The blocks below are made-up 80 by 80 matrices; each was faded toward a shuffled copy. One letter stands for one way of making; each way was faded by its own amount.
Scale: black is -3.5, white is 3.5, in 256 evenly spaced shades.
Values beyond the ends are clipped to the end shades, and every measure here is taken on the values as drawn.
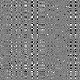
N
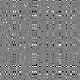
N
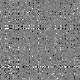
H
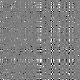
N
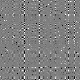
N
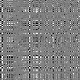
N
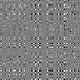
N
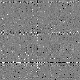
H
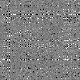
H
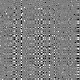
N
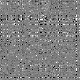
H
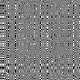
N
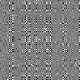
N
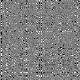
H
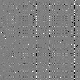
N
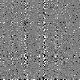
H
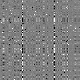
N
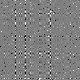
N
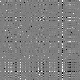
N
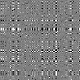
N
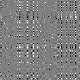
N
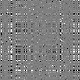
N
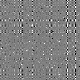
N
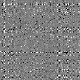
H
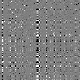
N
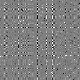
N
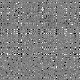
H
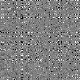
H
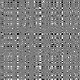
N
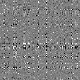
H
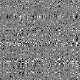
H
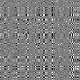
N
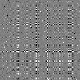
N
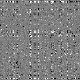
H
